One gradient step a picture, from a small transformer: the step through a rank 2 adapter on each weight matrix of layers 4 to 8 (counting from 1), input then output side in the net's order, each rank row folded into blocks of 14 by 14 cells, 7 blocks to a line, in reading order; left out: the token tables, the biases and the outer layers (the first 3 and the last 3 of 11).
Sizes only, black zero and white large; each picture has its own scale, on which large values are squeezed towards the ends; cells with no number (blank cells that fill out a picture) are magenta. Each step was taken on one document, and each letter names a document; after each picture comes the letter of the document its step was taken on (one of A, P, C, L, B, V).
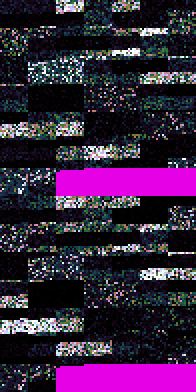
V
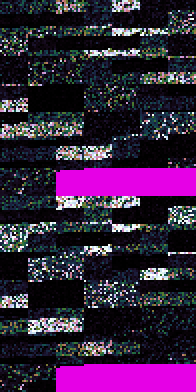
V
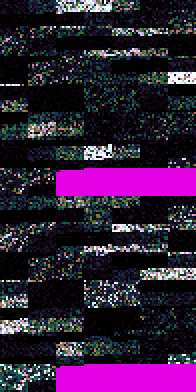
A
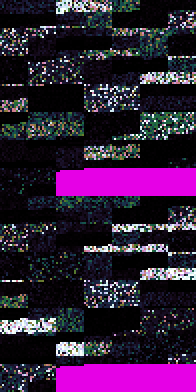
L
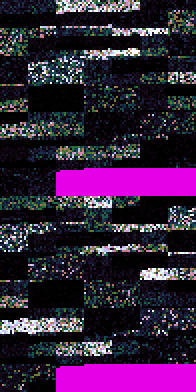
V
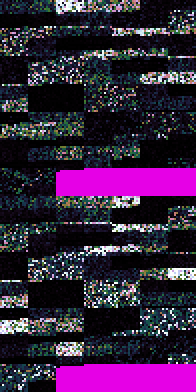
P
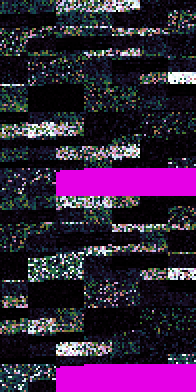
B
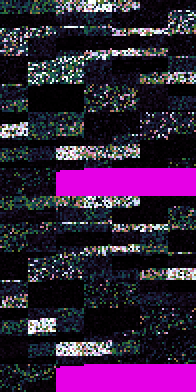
P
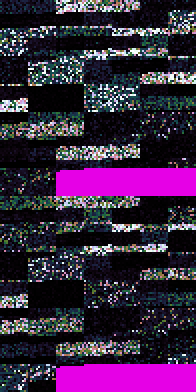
V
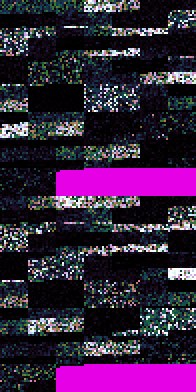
P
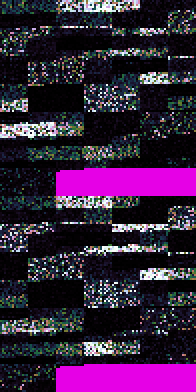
B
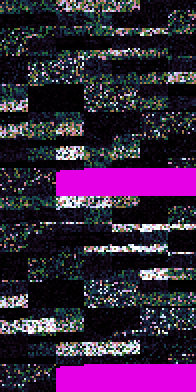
B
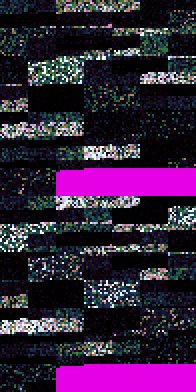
V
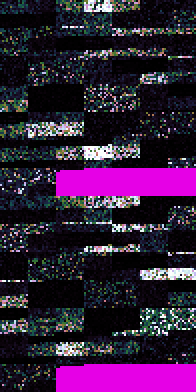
B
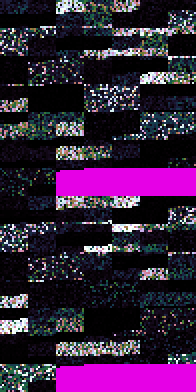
L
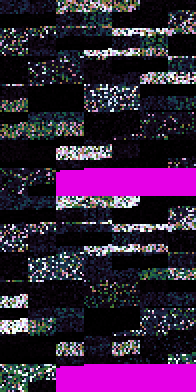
L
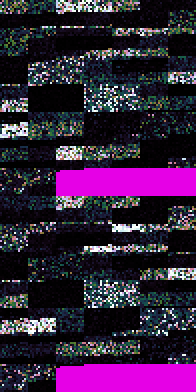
P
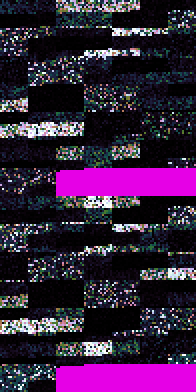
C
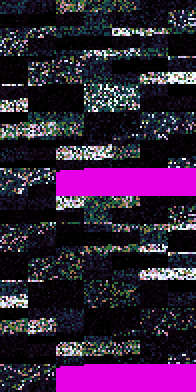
A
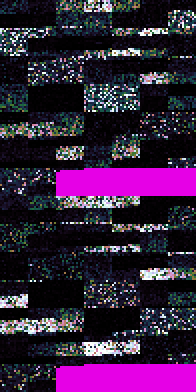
C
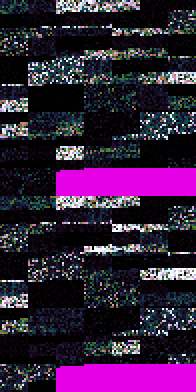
P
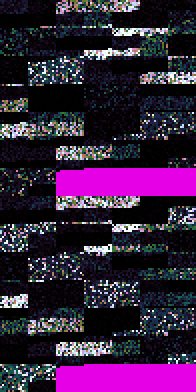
L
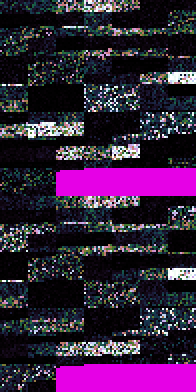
P
